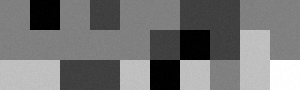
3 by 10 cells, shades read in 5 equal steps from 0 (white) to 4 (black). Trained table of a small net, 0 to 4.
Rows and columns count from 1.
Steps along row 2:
same same same same up up down down up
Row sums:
25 23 17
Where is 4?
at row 1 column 2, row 2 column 7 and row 3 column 6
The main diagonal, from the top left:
2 2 3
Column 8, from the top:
3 3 2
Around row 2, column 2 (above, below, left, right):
4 1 2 2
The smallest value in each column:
1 1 2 2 1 2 1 2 1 0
